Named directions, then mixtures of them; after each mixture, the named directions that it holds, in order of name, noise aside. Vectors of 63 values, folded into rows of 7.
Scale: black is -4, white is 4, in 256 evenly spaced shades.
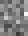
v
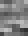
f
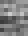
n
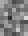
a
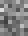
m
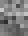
m, n, v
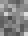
a, n, v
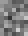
a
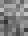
m, n, v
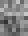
m, n, v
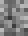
a, f, m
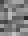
a, f, n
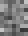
a, f, m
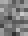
a, m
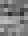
n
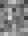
a, f
